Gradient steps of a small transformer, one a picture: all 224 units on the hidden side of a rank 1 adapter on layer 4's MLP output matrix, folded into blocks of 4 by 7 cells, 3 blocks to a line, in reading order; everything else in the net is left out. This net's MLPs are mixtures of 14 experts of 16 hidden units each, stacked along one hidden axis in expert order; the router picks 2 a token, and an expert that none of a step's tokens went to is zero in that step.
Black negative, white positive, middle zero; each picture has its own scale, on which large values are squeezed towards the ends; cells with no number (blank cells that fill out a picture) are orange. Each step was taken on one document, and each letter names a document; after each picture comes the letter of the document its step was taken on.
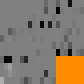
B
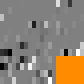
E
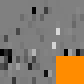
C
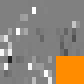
C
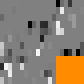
E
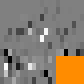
C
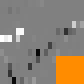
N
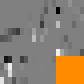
B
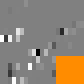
N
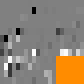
C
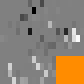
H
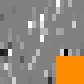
E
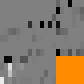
B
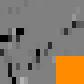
N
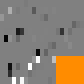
N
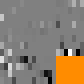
E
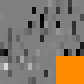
E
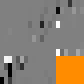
B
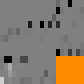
B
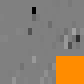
H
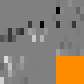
B
